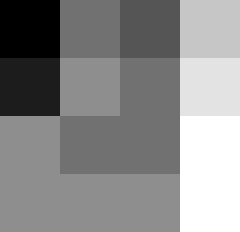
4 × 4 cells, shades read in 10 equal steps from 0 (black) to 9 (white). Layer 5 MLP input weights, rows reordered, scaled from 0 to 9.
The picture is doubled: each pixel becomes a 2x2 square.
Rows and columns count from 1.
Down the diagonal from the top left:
0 5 4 9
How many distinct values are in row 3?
3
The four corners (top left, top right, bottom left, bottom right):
0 7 5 9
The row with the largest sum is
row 4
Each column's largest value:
5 5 5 9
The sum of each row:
14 18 22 24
